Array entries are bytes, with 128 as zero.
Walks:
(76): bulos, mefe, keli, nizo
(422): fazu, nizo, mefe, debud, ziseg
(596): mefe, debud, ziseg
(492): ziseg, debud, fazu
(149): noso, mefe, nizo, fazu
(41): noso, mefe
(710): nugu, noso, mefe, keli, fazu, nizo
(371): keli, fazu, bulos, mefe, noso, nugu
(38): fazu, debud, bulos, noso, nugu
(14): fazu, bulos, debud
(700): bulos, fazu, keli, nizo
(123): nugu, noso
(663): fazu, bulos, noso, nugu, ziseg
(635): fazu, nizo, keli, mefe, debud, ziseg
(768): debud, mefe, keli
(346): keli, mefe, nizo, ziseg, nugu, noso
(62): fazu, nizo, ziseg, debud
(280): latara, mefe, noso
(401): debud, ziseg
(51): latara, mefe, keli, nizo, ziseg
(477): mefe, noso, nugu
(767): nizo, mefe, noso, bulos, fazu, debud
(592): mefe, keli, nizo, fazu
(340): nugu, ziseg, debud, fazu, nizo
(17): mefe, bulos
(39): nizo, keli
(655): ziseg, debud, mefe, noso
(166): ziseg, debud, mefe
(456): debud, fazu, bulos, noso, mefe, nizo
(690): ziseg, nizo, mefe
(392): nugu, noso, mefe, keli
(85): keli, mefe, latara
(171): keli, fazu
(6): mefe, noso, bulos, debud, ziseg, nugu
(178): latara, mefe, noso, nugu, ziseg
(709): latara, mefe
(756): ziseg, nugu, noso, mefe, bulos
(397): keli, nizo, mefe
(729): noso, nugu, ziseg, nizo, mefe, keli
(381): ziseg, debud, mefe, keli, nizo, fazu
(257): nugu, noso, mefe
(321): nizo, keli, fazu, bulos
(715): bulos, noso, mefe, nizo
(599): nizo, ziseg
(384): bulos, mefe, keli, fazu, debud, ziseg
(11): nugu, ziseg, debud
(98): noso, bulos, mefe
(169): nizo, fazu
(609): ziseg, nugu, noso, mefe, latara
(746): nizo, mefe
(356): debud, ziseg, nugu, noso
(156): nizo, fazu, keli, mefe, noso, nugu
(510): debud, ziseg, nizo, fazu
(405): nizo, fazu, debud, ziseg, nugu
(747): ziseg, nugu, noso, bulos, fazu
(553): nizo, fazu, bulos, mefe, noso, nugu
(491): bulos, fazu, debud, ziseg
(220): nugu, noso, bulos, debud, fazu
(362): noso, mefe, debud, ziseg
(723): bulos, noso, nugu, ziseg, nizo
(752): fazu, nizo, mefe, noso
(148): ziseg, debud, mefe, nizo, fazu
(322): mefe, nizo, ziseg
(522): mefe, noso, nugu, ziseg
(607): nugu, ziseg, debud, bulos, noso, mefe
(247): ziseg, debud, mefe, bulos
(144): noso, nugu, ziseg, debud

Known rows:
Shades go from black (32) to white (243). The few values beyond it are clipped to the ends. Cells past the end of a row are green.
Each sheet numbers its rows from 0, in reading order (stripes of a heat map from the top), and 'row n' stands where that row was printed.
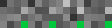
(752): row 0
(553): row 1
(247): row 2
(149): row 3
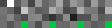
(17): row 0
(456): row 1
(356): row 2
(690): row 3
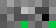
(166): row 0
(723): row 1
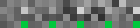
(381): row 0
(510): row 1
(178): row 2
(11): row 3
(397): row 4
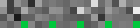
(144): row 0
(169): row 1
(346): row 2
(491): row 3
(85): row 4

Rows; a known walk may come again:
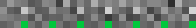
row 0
(371)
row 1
(405)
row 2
(322)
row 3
(596)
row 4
(166)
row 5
(38)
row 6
(592)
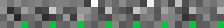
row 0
(220)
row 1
(6)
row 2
(663)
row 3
(76)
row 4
(41)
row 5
(700)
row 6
(715)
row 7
(148)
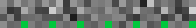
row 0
(123)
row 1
(392)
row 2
(144)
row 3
(62)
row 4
(456)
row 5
(746)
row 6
(178)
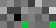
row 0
(723)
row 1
(397)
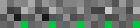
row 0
(607)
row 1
(356)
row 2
(510)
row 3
(477)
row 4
(690)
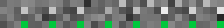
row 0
(381)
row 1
(655)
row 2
(522)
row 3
(752)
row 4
(98)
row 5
(85)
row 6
(709)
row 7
(768)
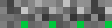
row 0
(710)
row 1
(401)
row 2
(247)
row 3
(609)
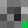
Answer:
(756)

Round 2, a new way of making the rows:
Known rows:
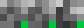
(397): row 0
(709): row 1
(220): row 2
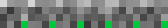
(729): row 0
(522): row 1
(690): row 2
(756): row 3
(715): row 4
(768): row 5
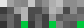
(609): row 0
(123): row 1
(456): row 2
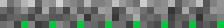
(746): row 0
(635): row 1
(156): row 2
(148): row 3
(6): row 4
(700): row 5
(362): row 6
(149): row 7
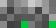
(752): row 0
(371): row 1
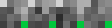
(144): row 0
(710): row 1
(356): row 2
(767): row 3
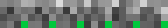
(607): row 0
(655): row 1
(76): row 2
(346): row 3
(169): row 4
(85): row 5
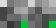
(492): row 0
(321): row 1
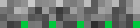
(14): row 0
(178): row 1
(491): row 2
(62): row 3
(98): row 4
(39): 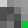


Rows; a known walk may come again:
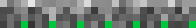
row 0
(257)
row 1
(609)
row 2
(247)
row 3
(723)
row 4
(746)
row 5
(392)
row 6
(710)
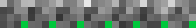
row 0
(41)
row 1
(596)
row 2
(401)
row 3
(592)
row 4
(422)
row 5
(171)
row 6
(156)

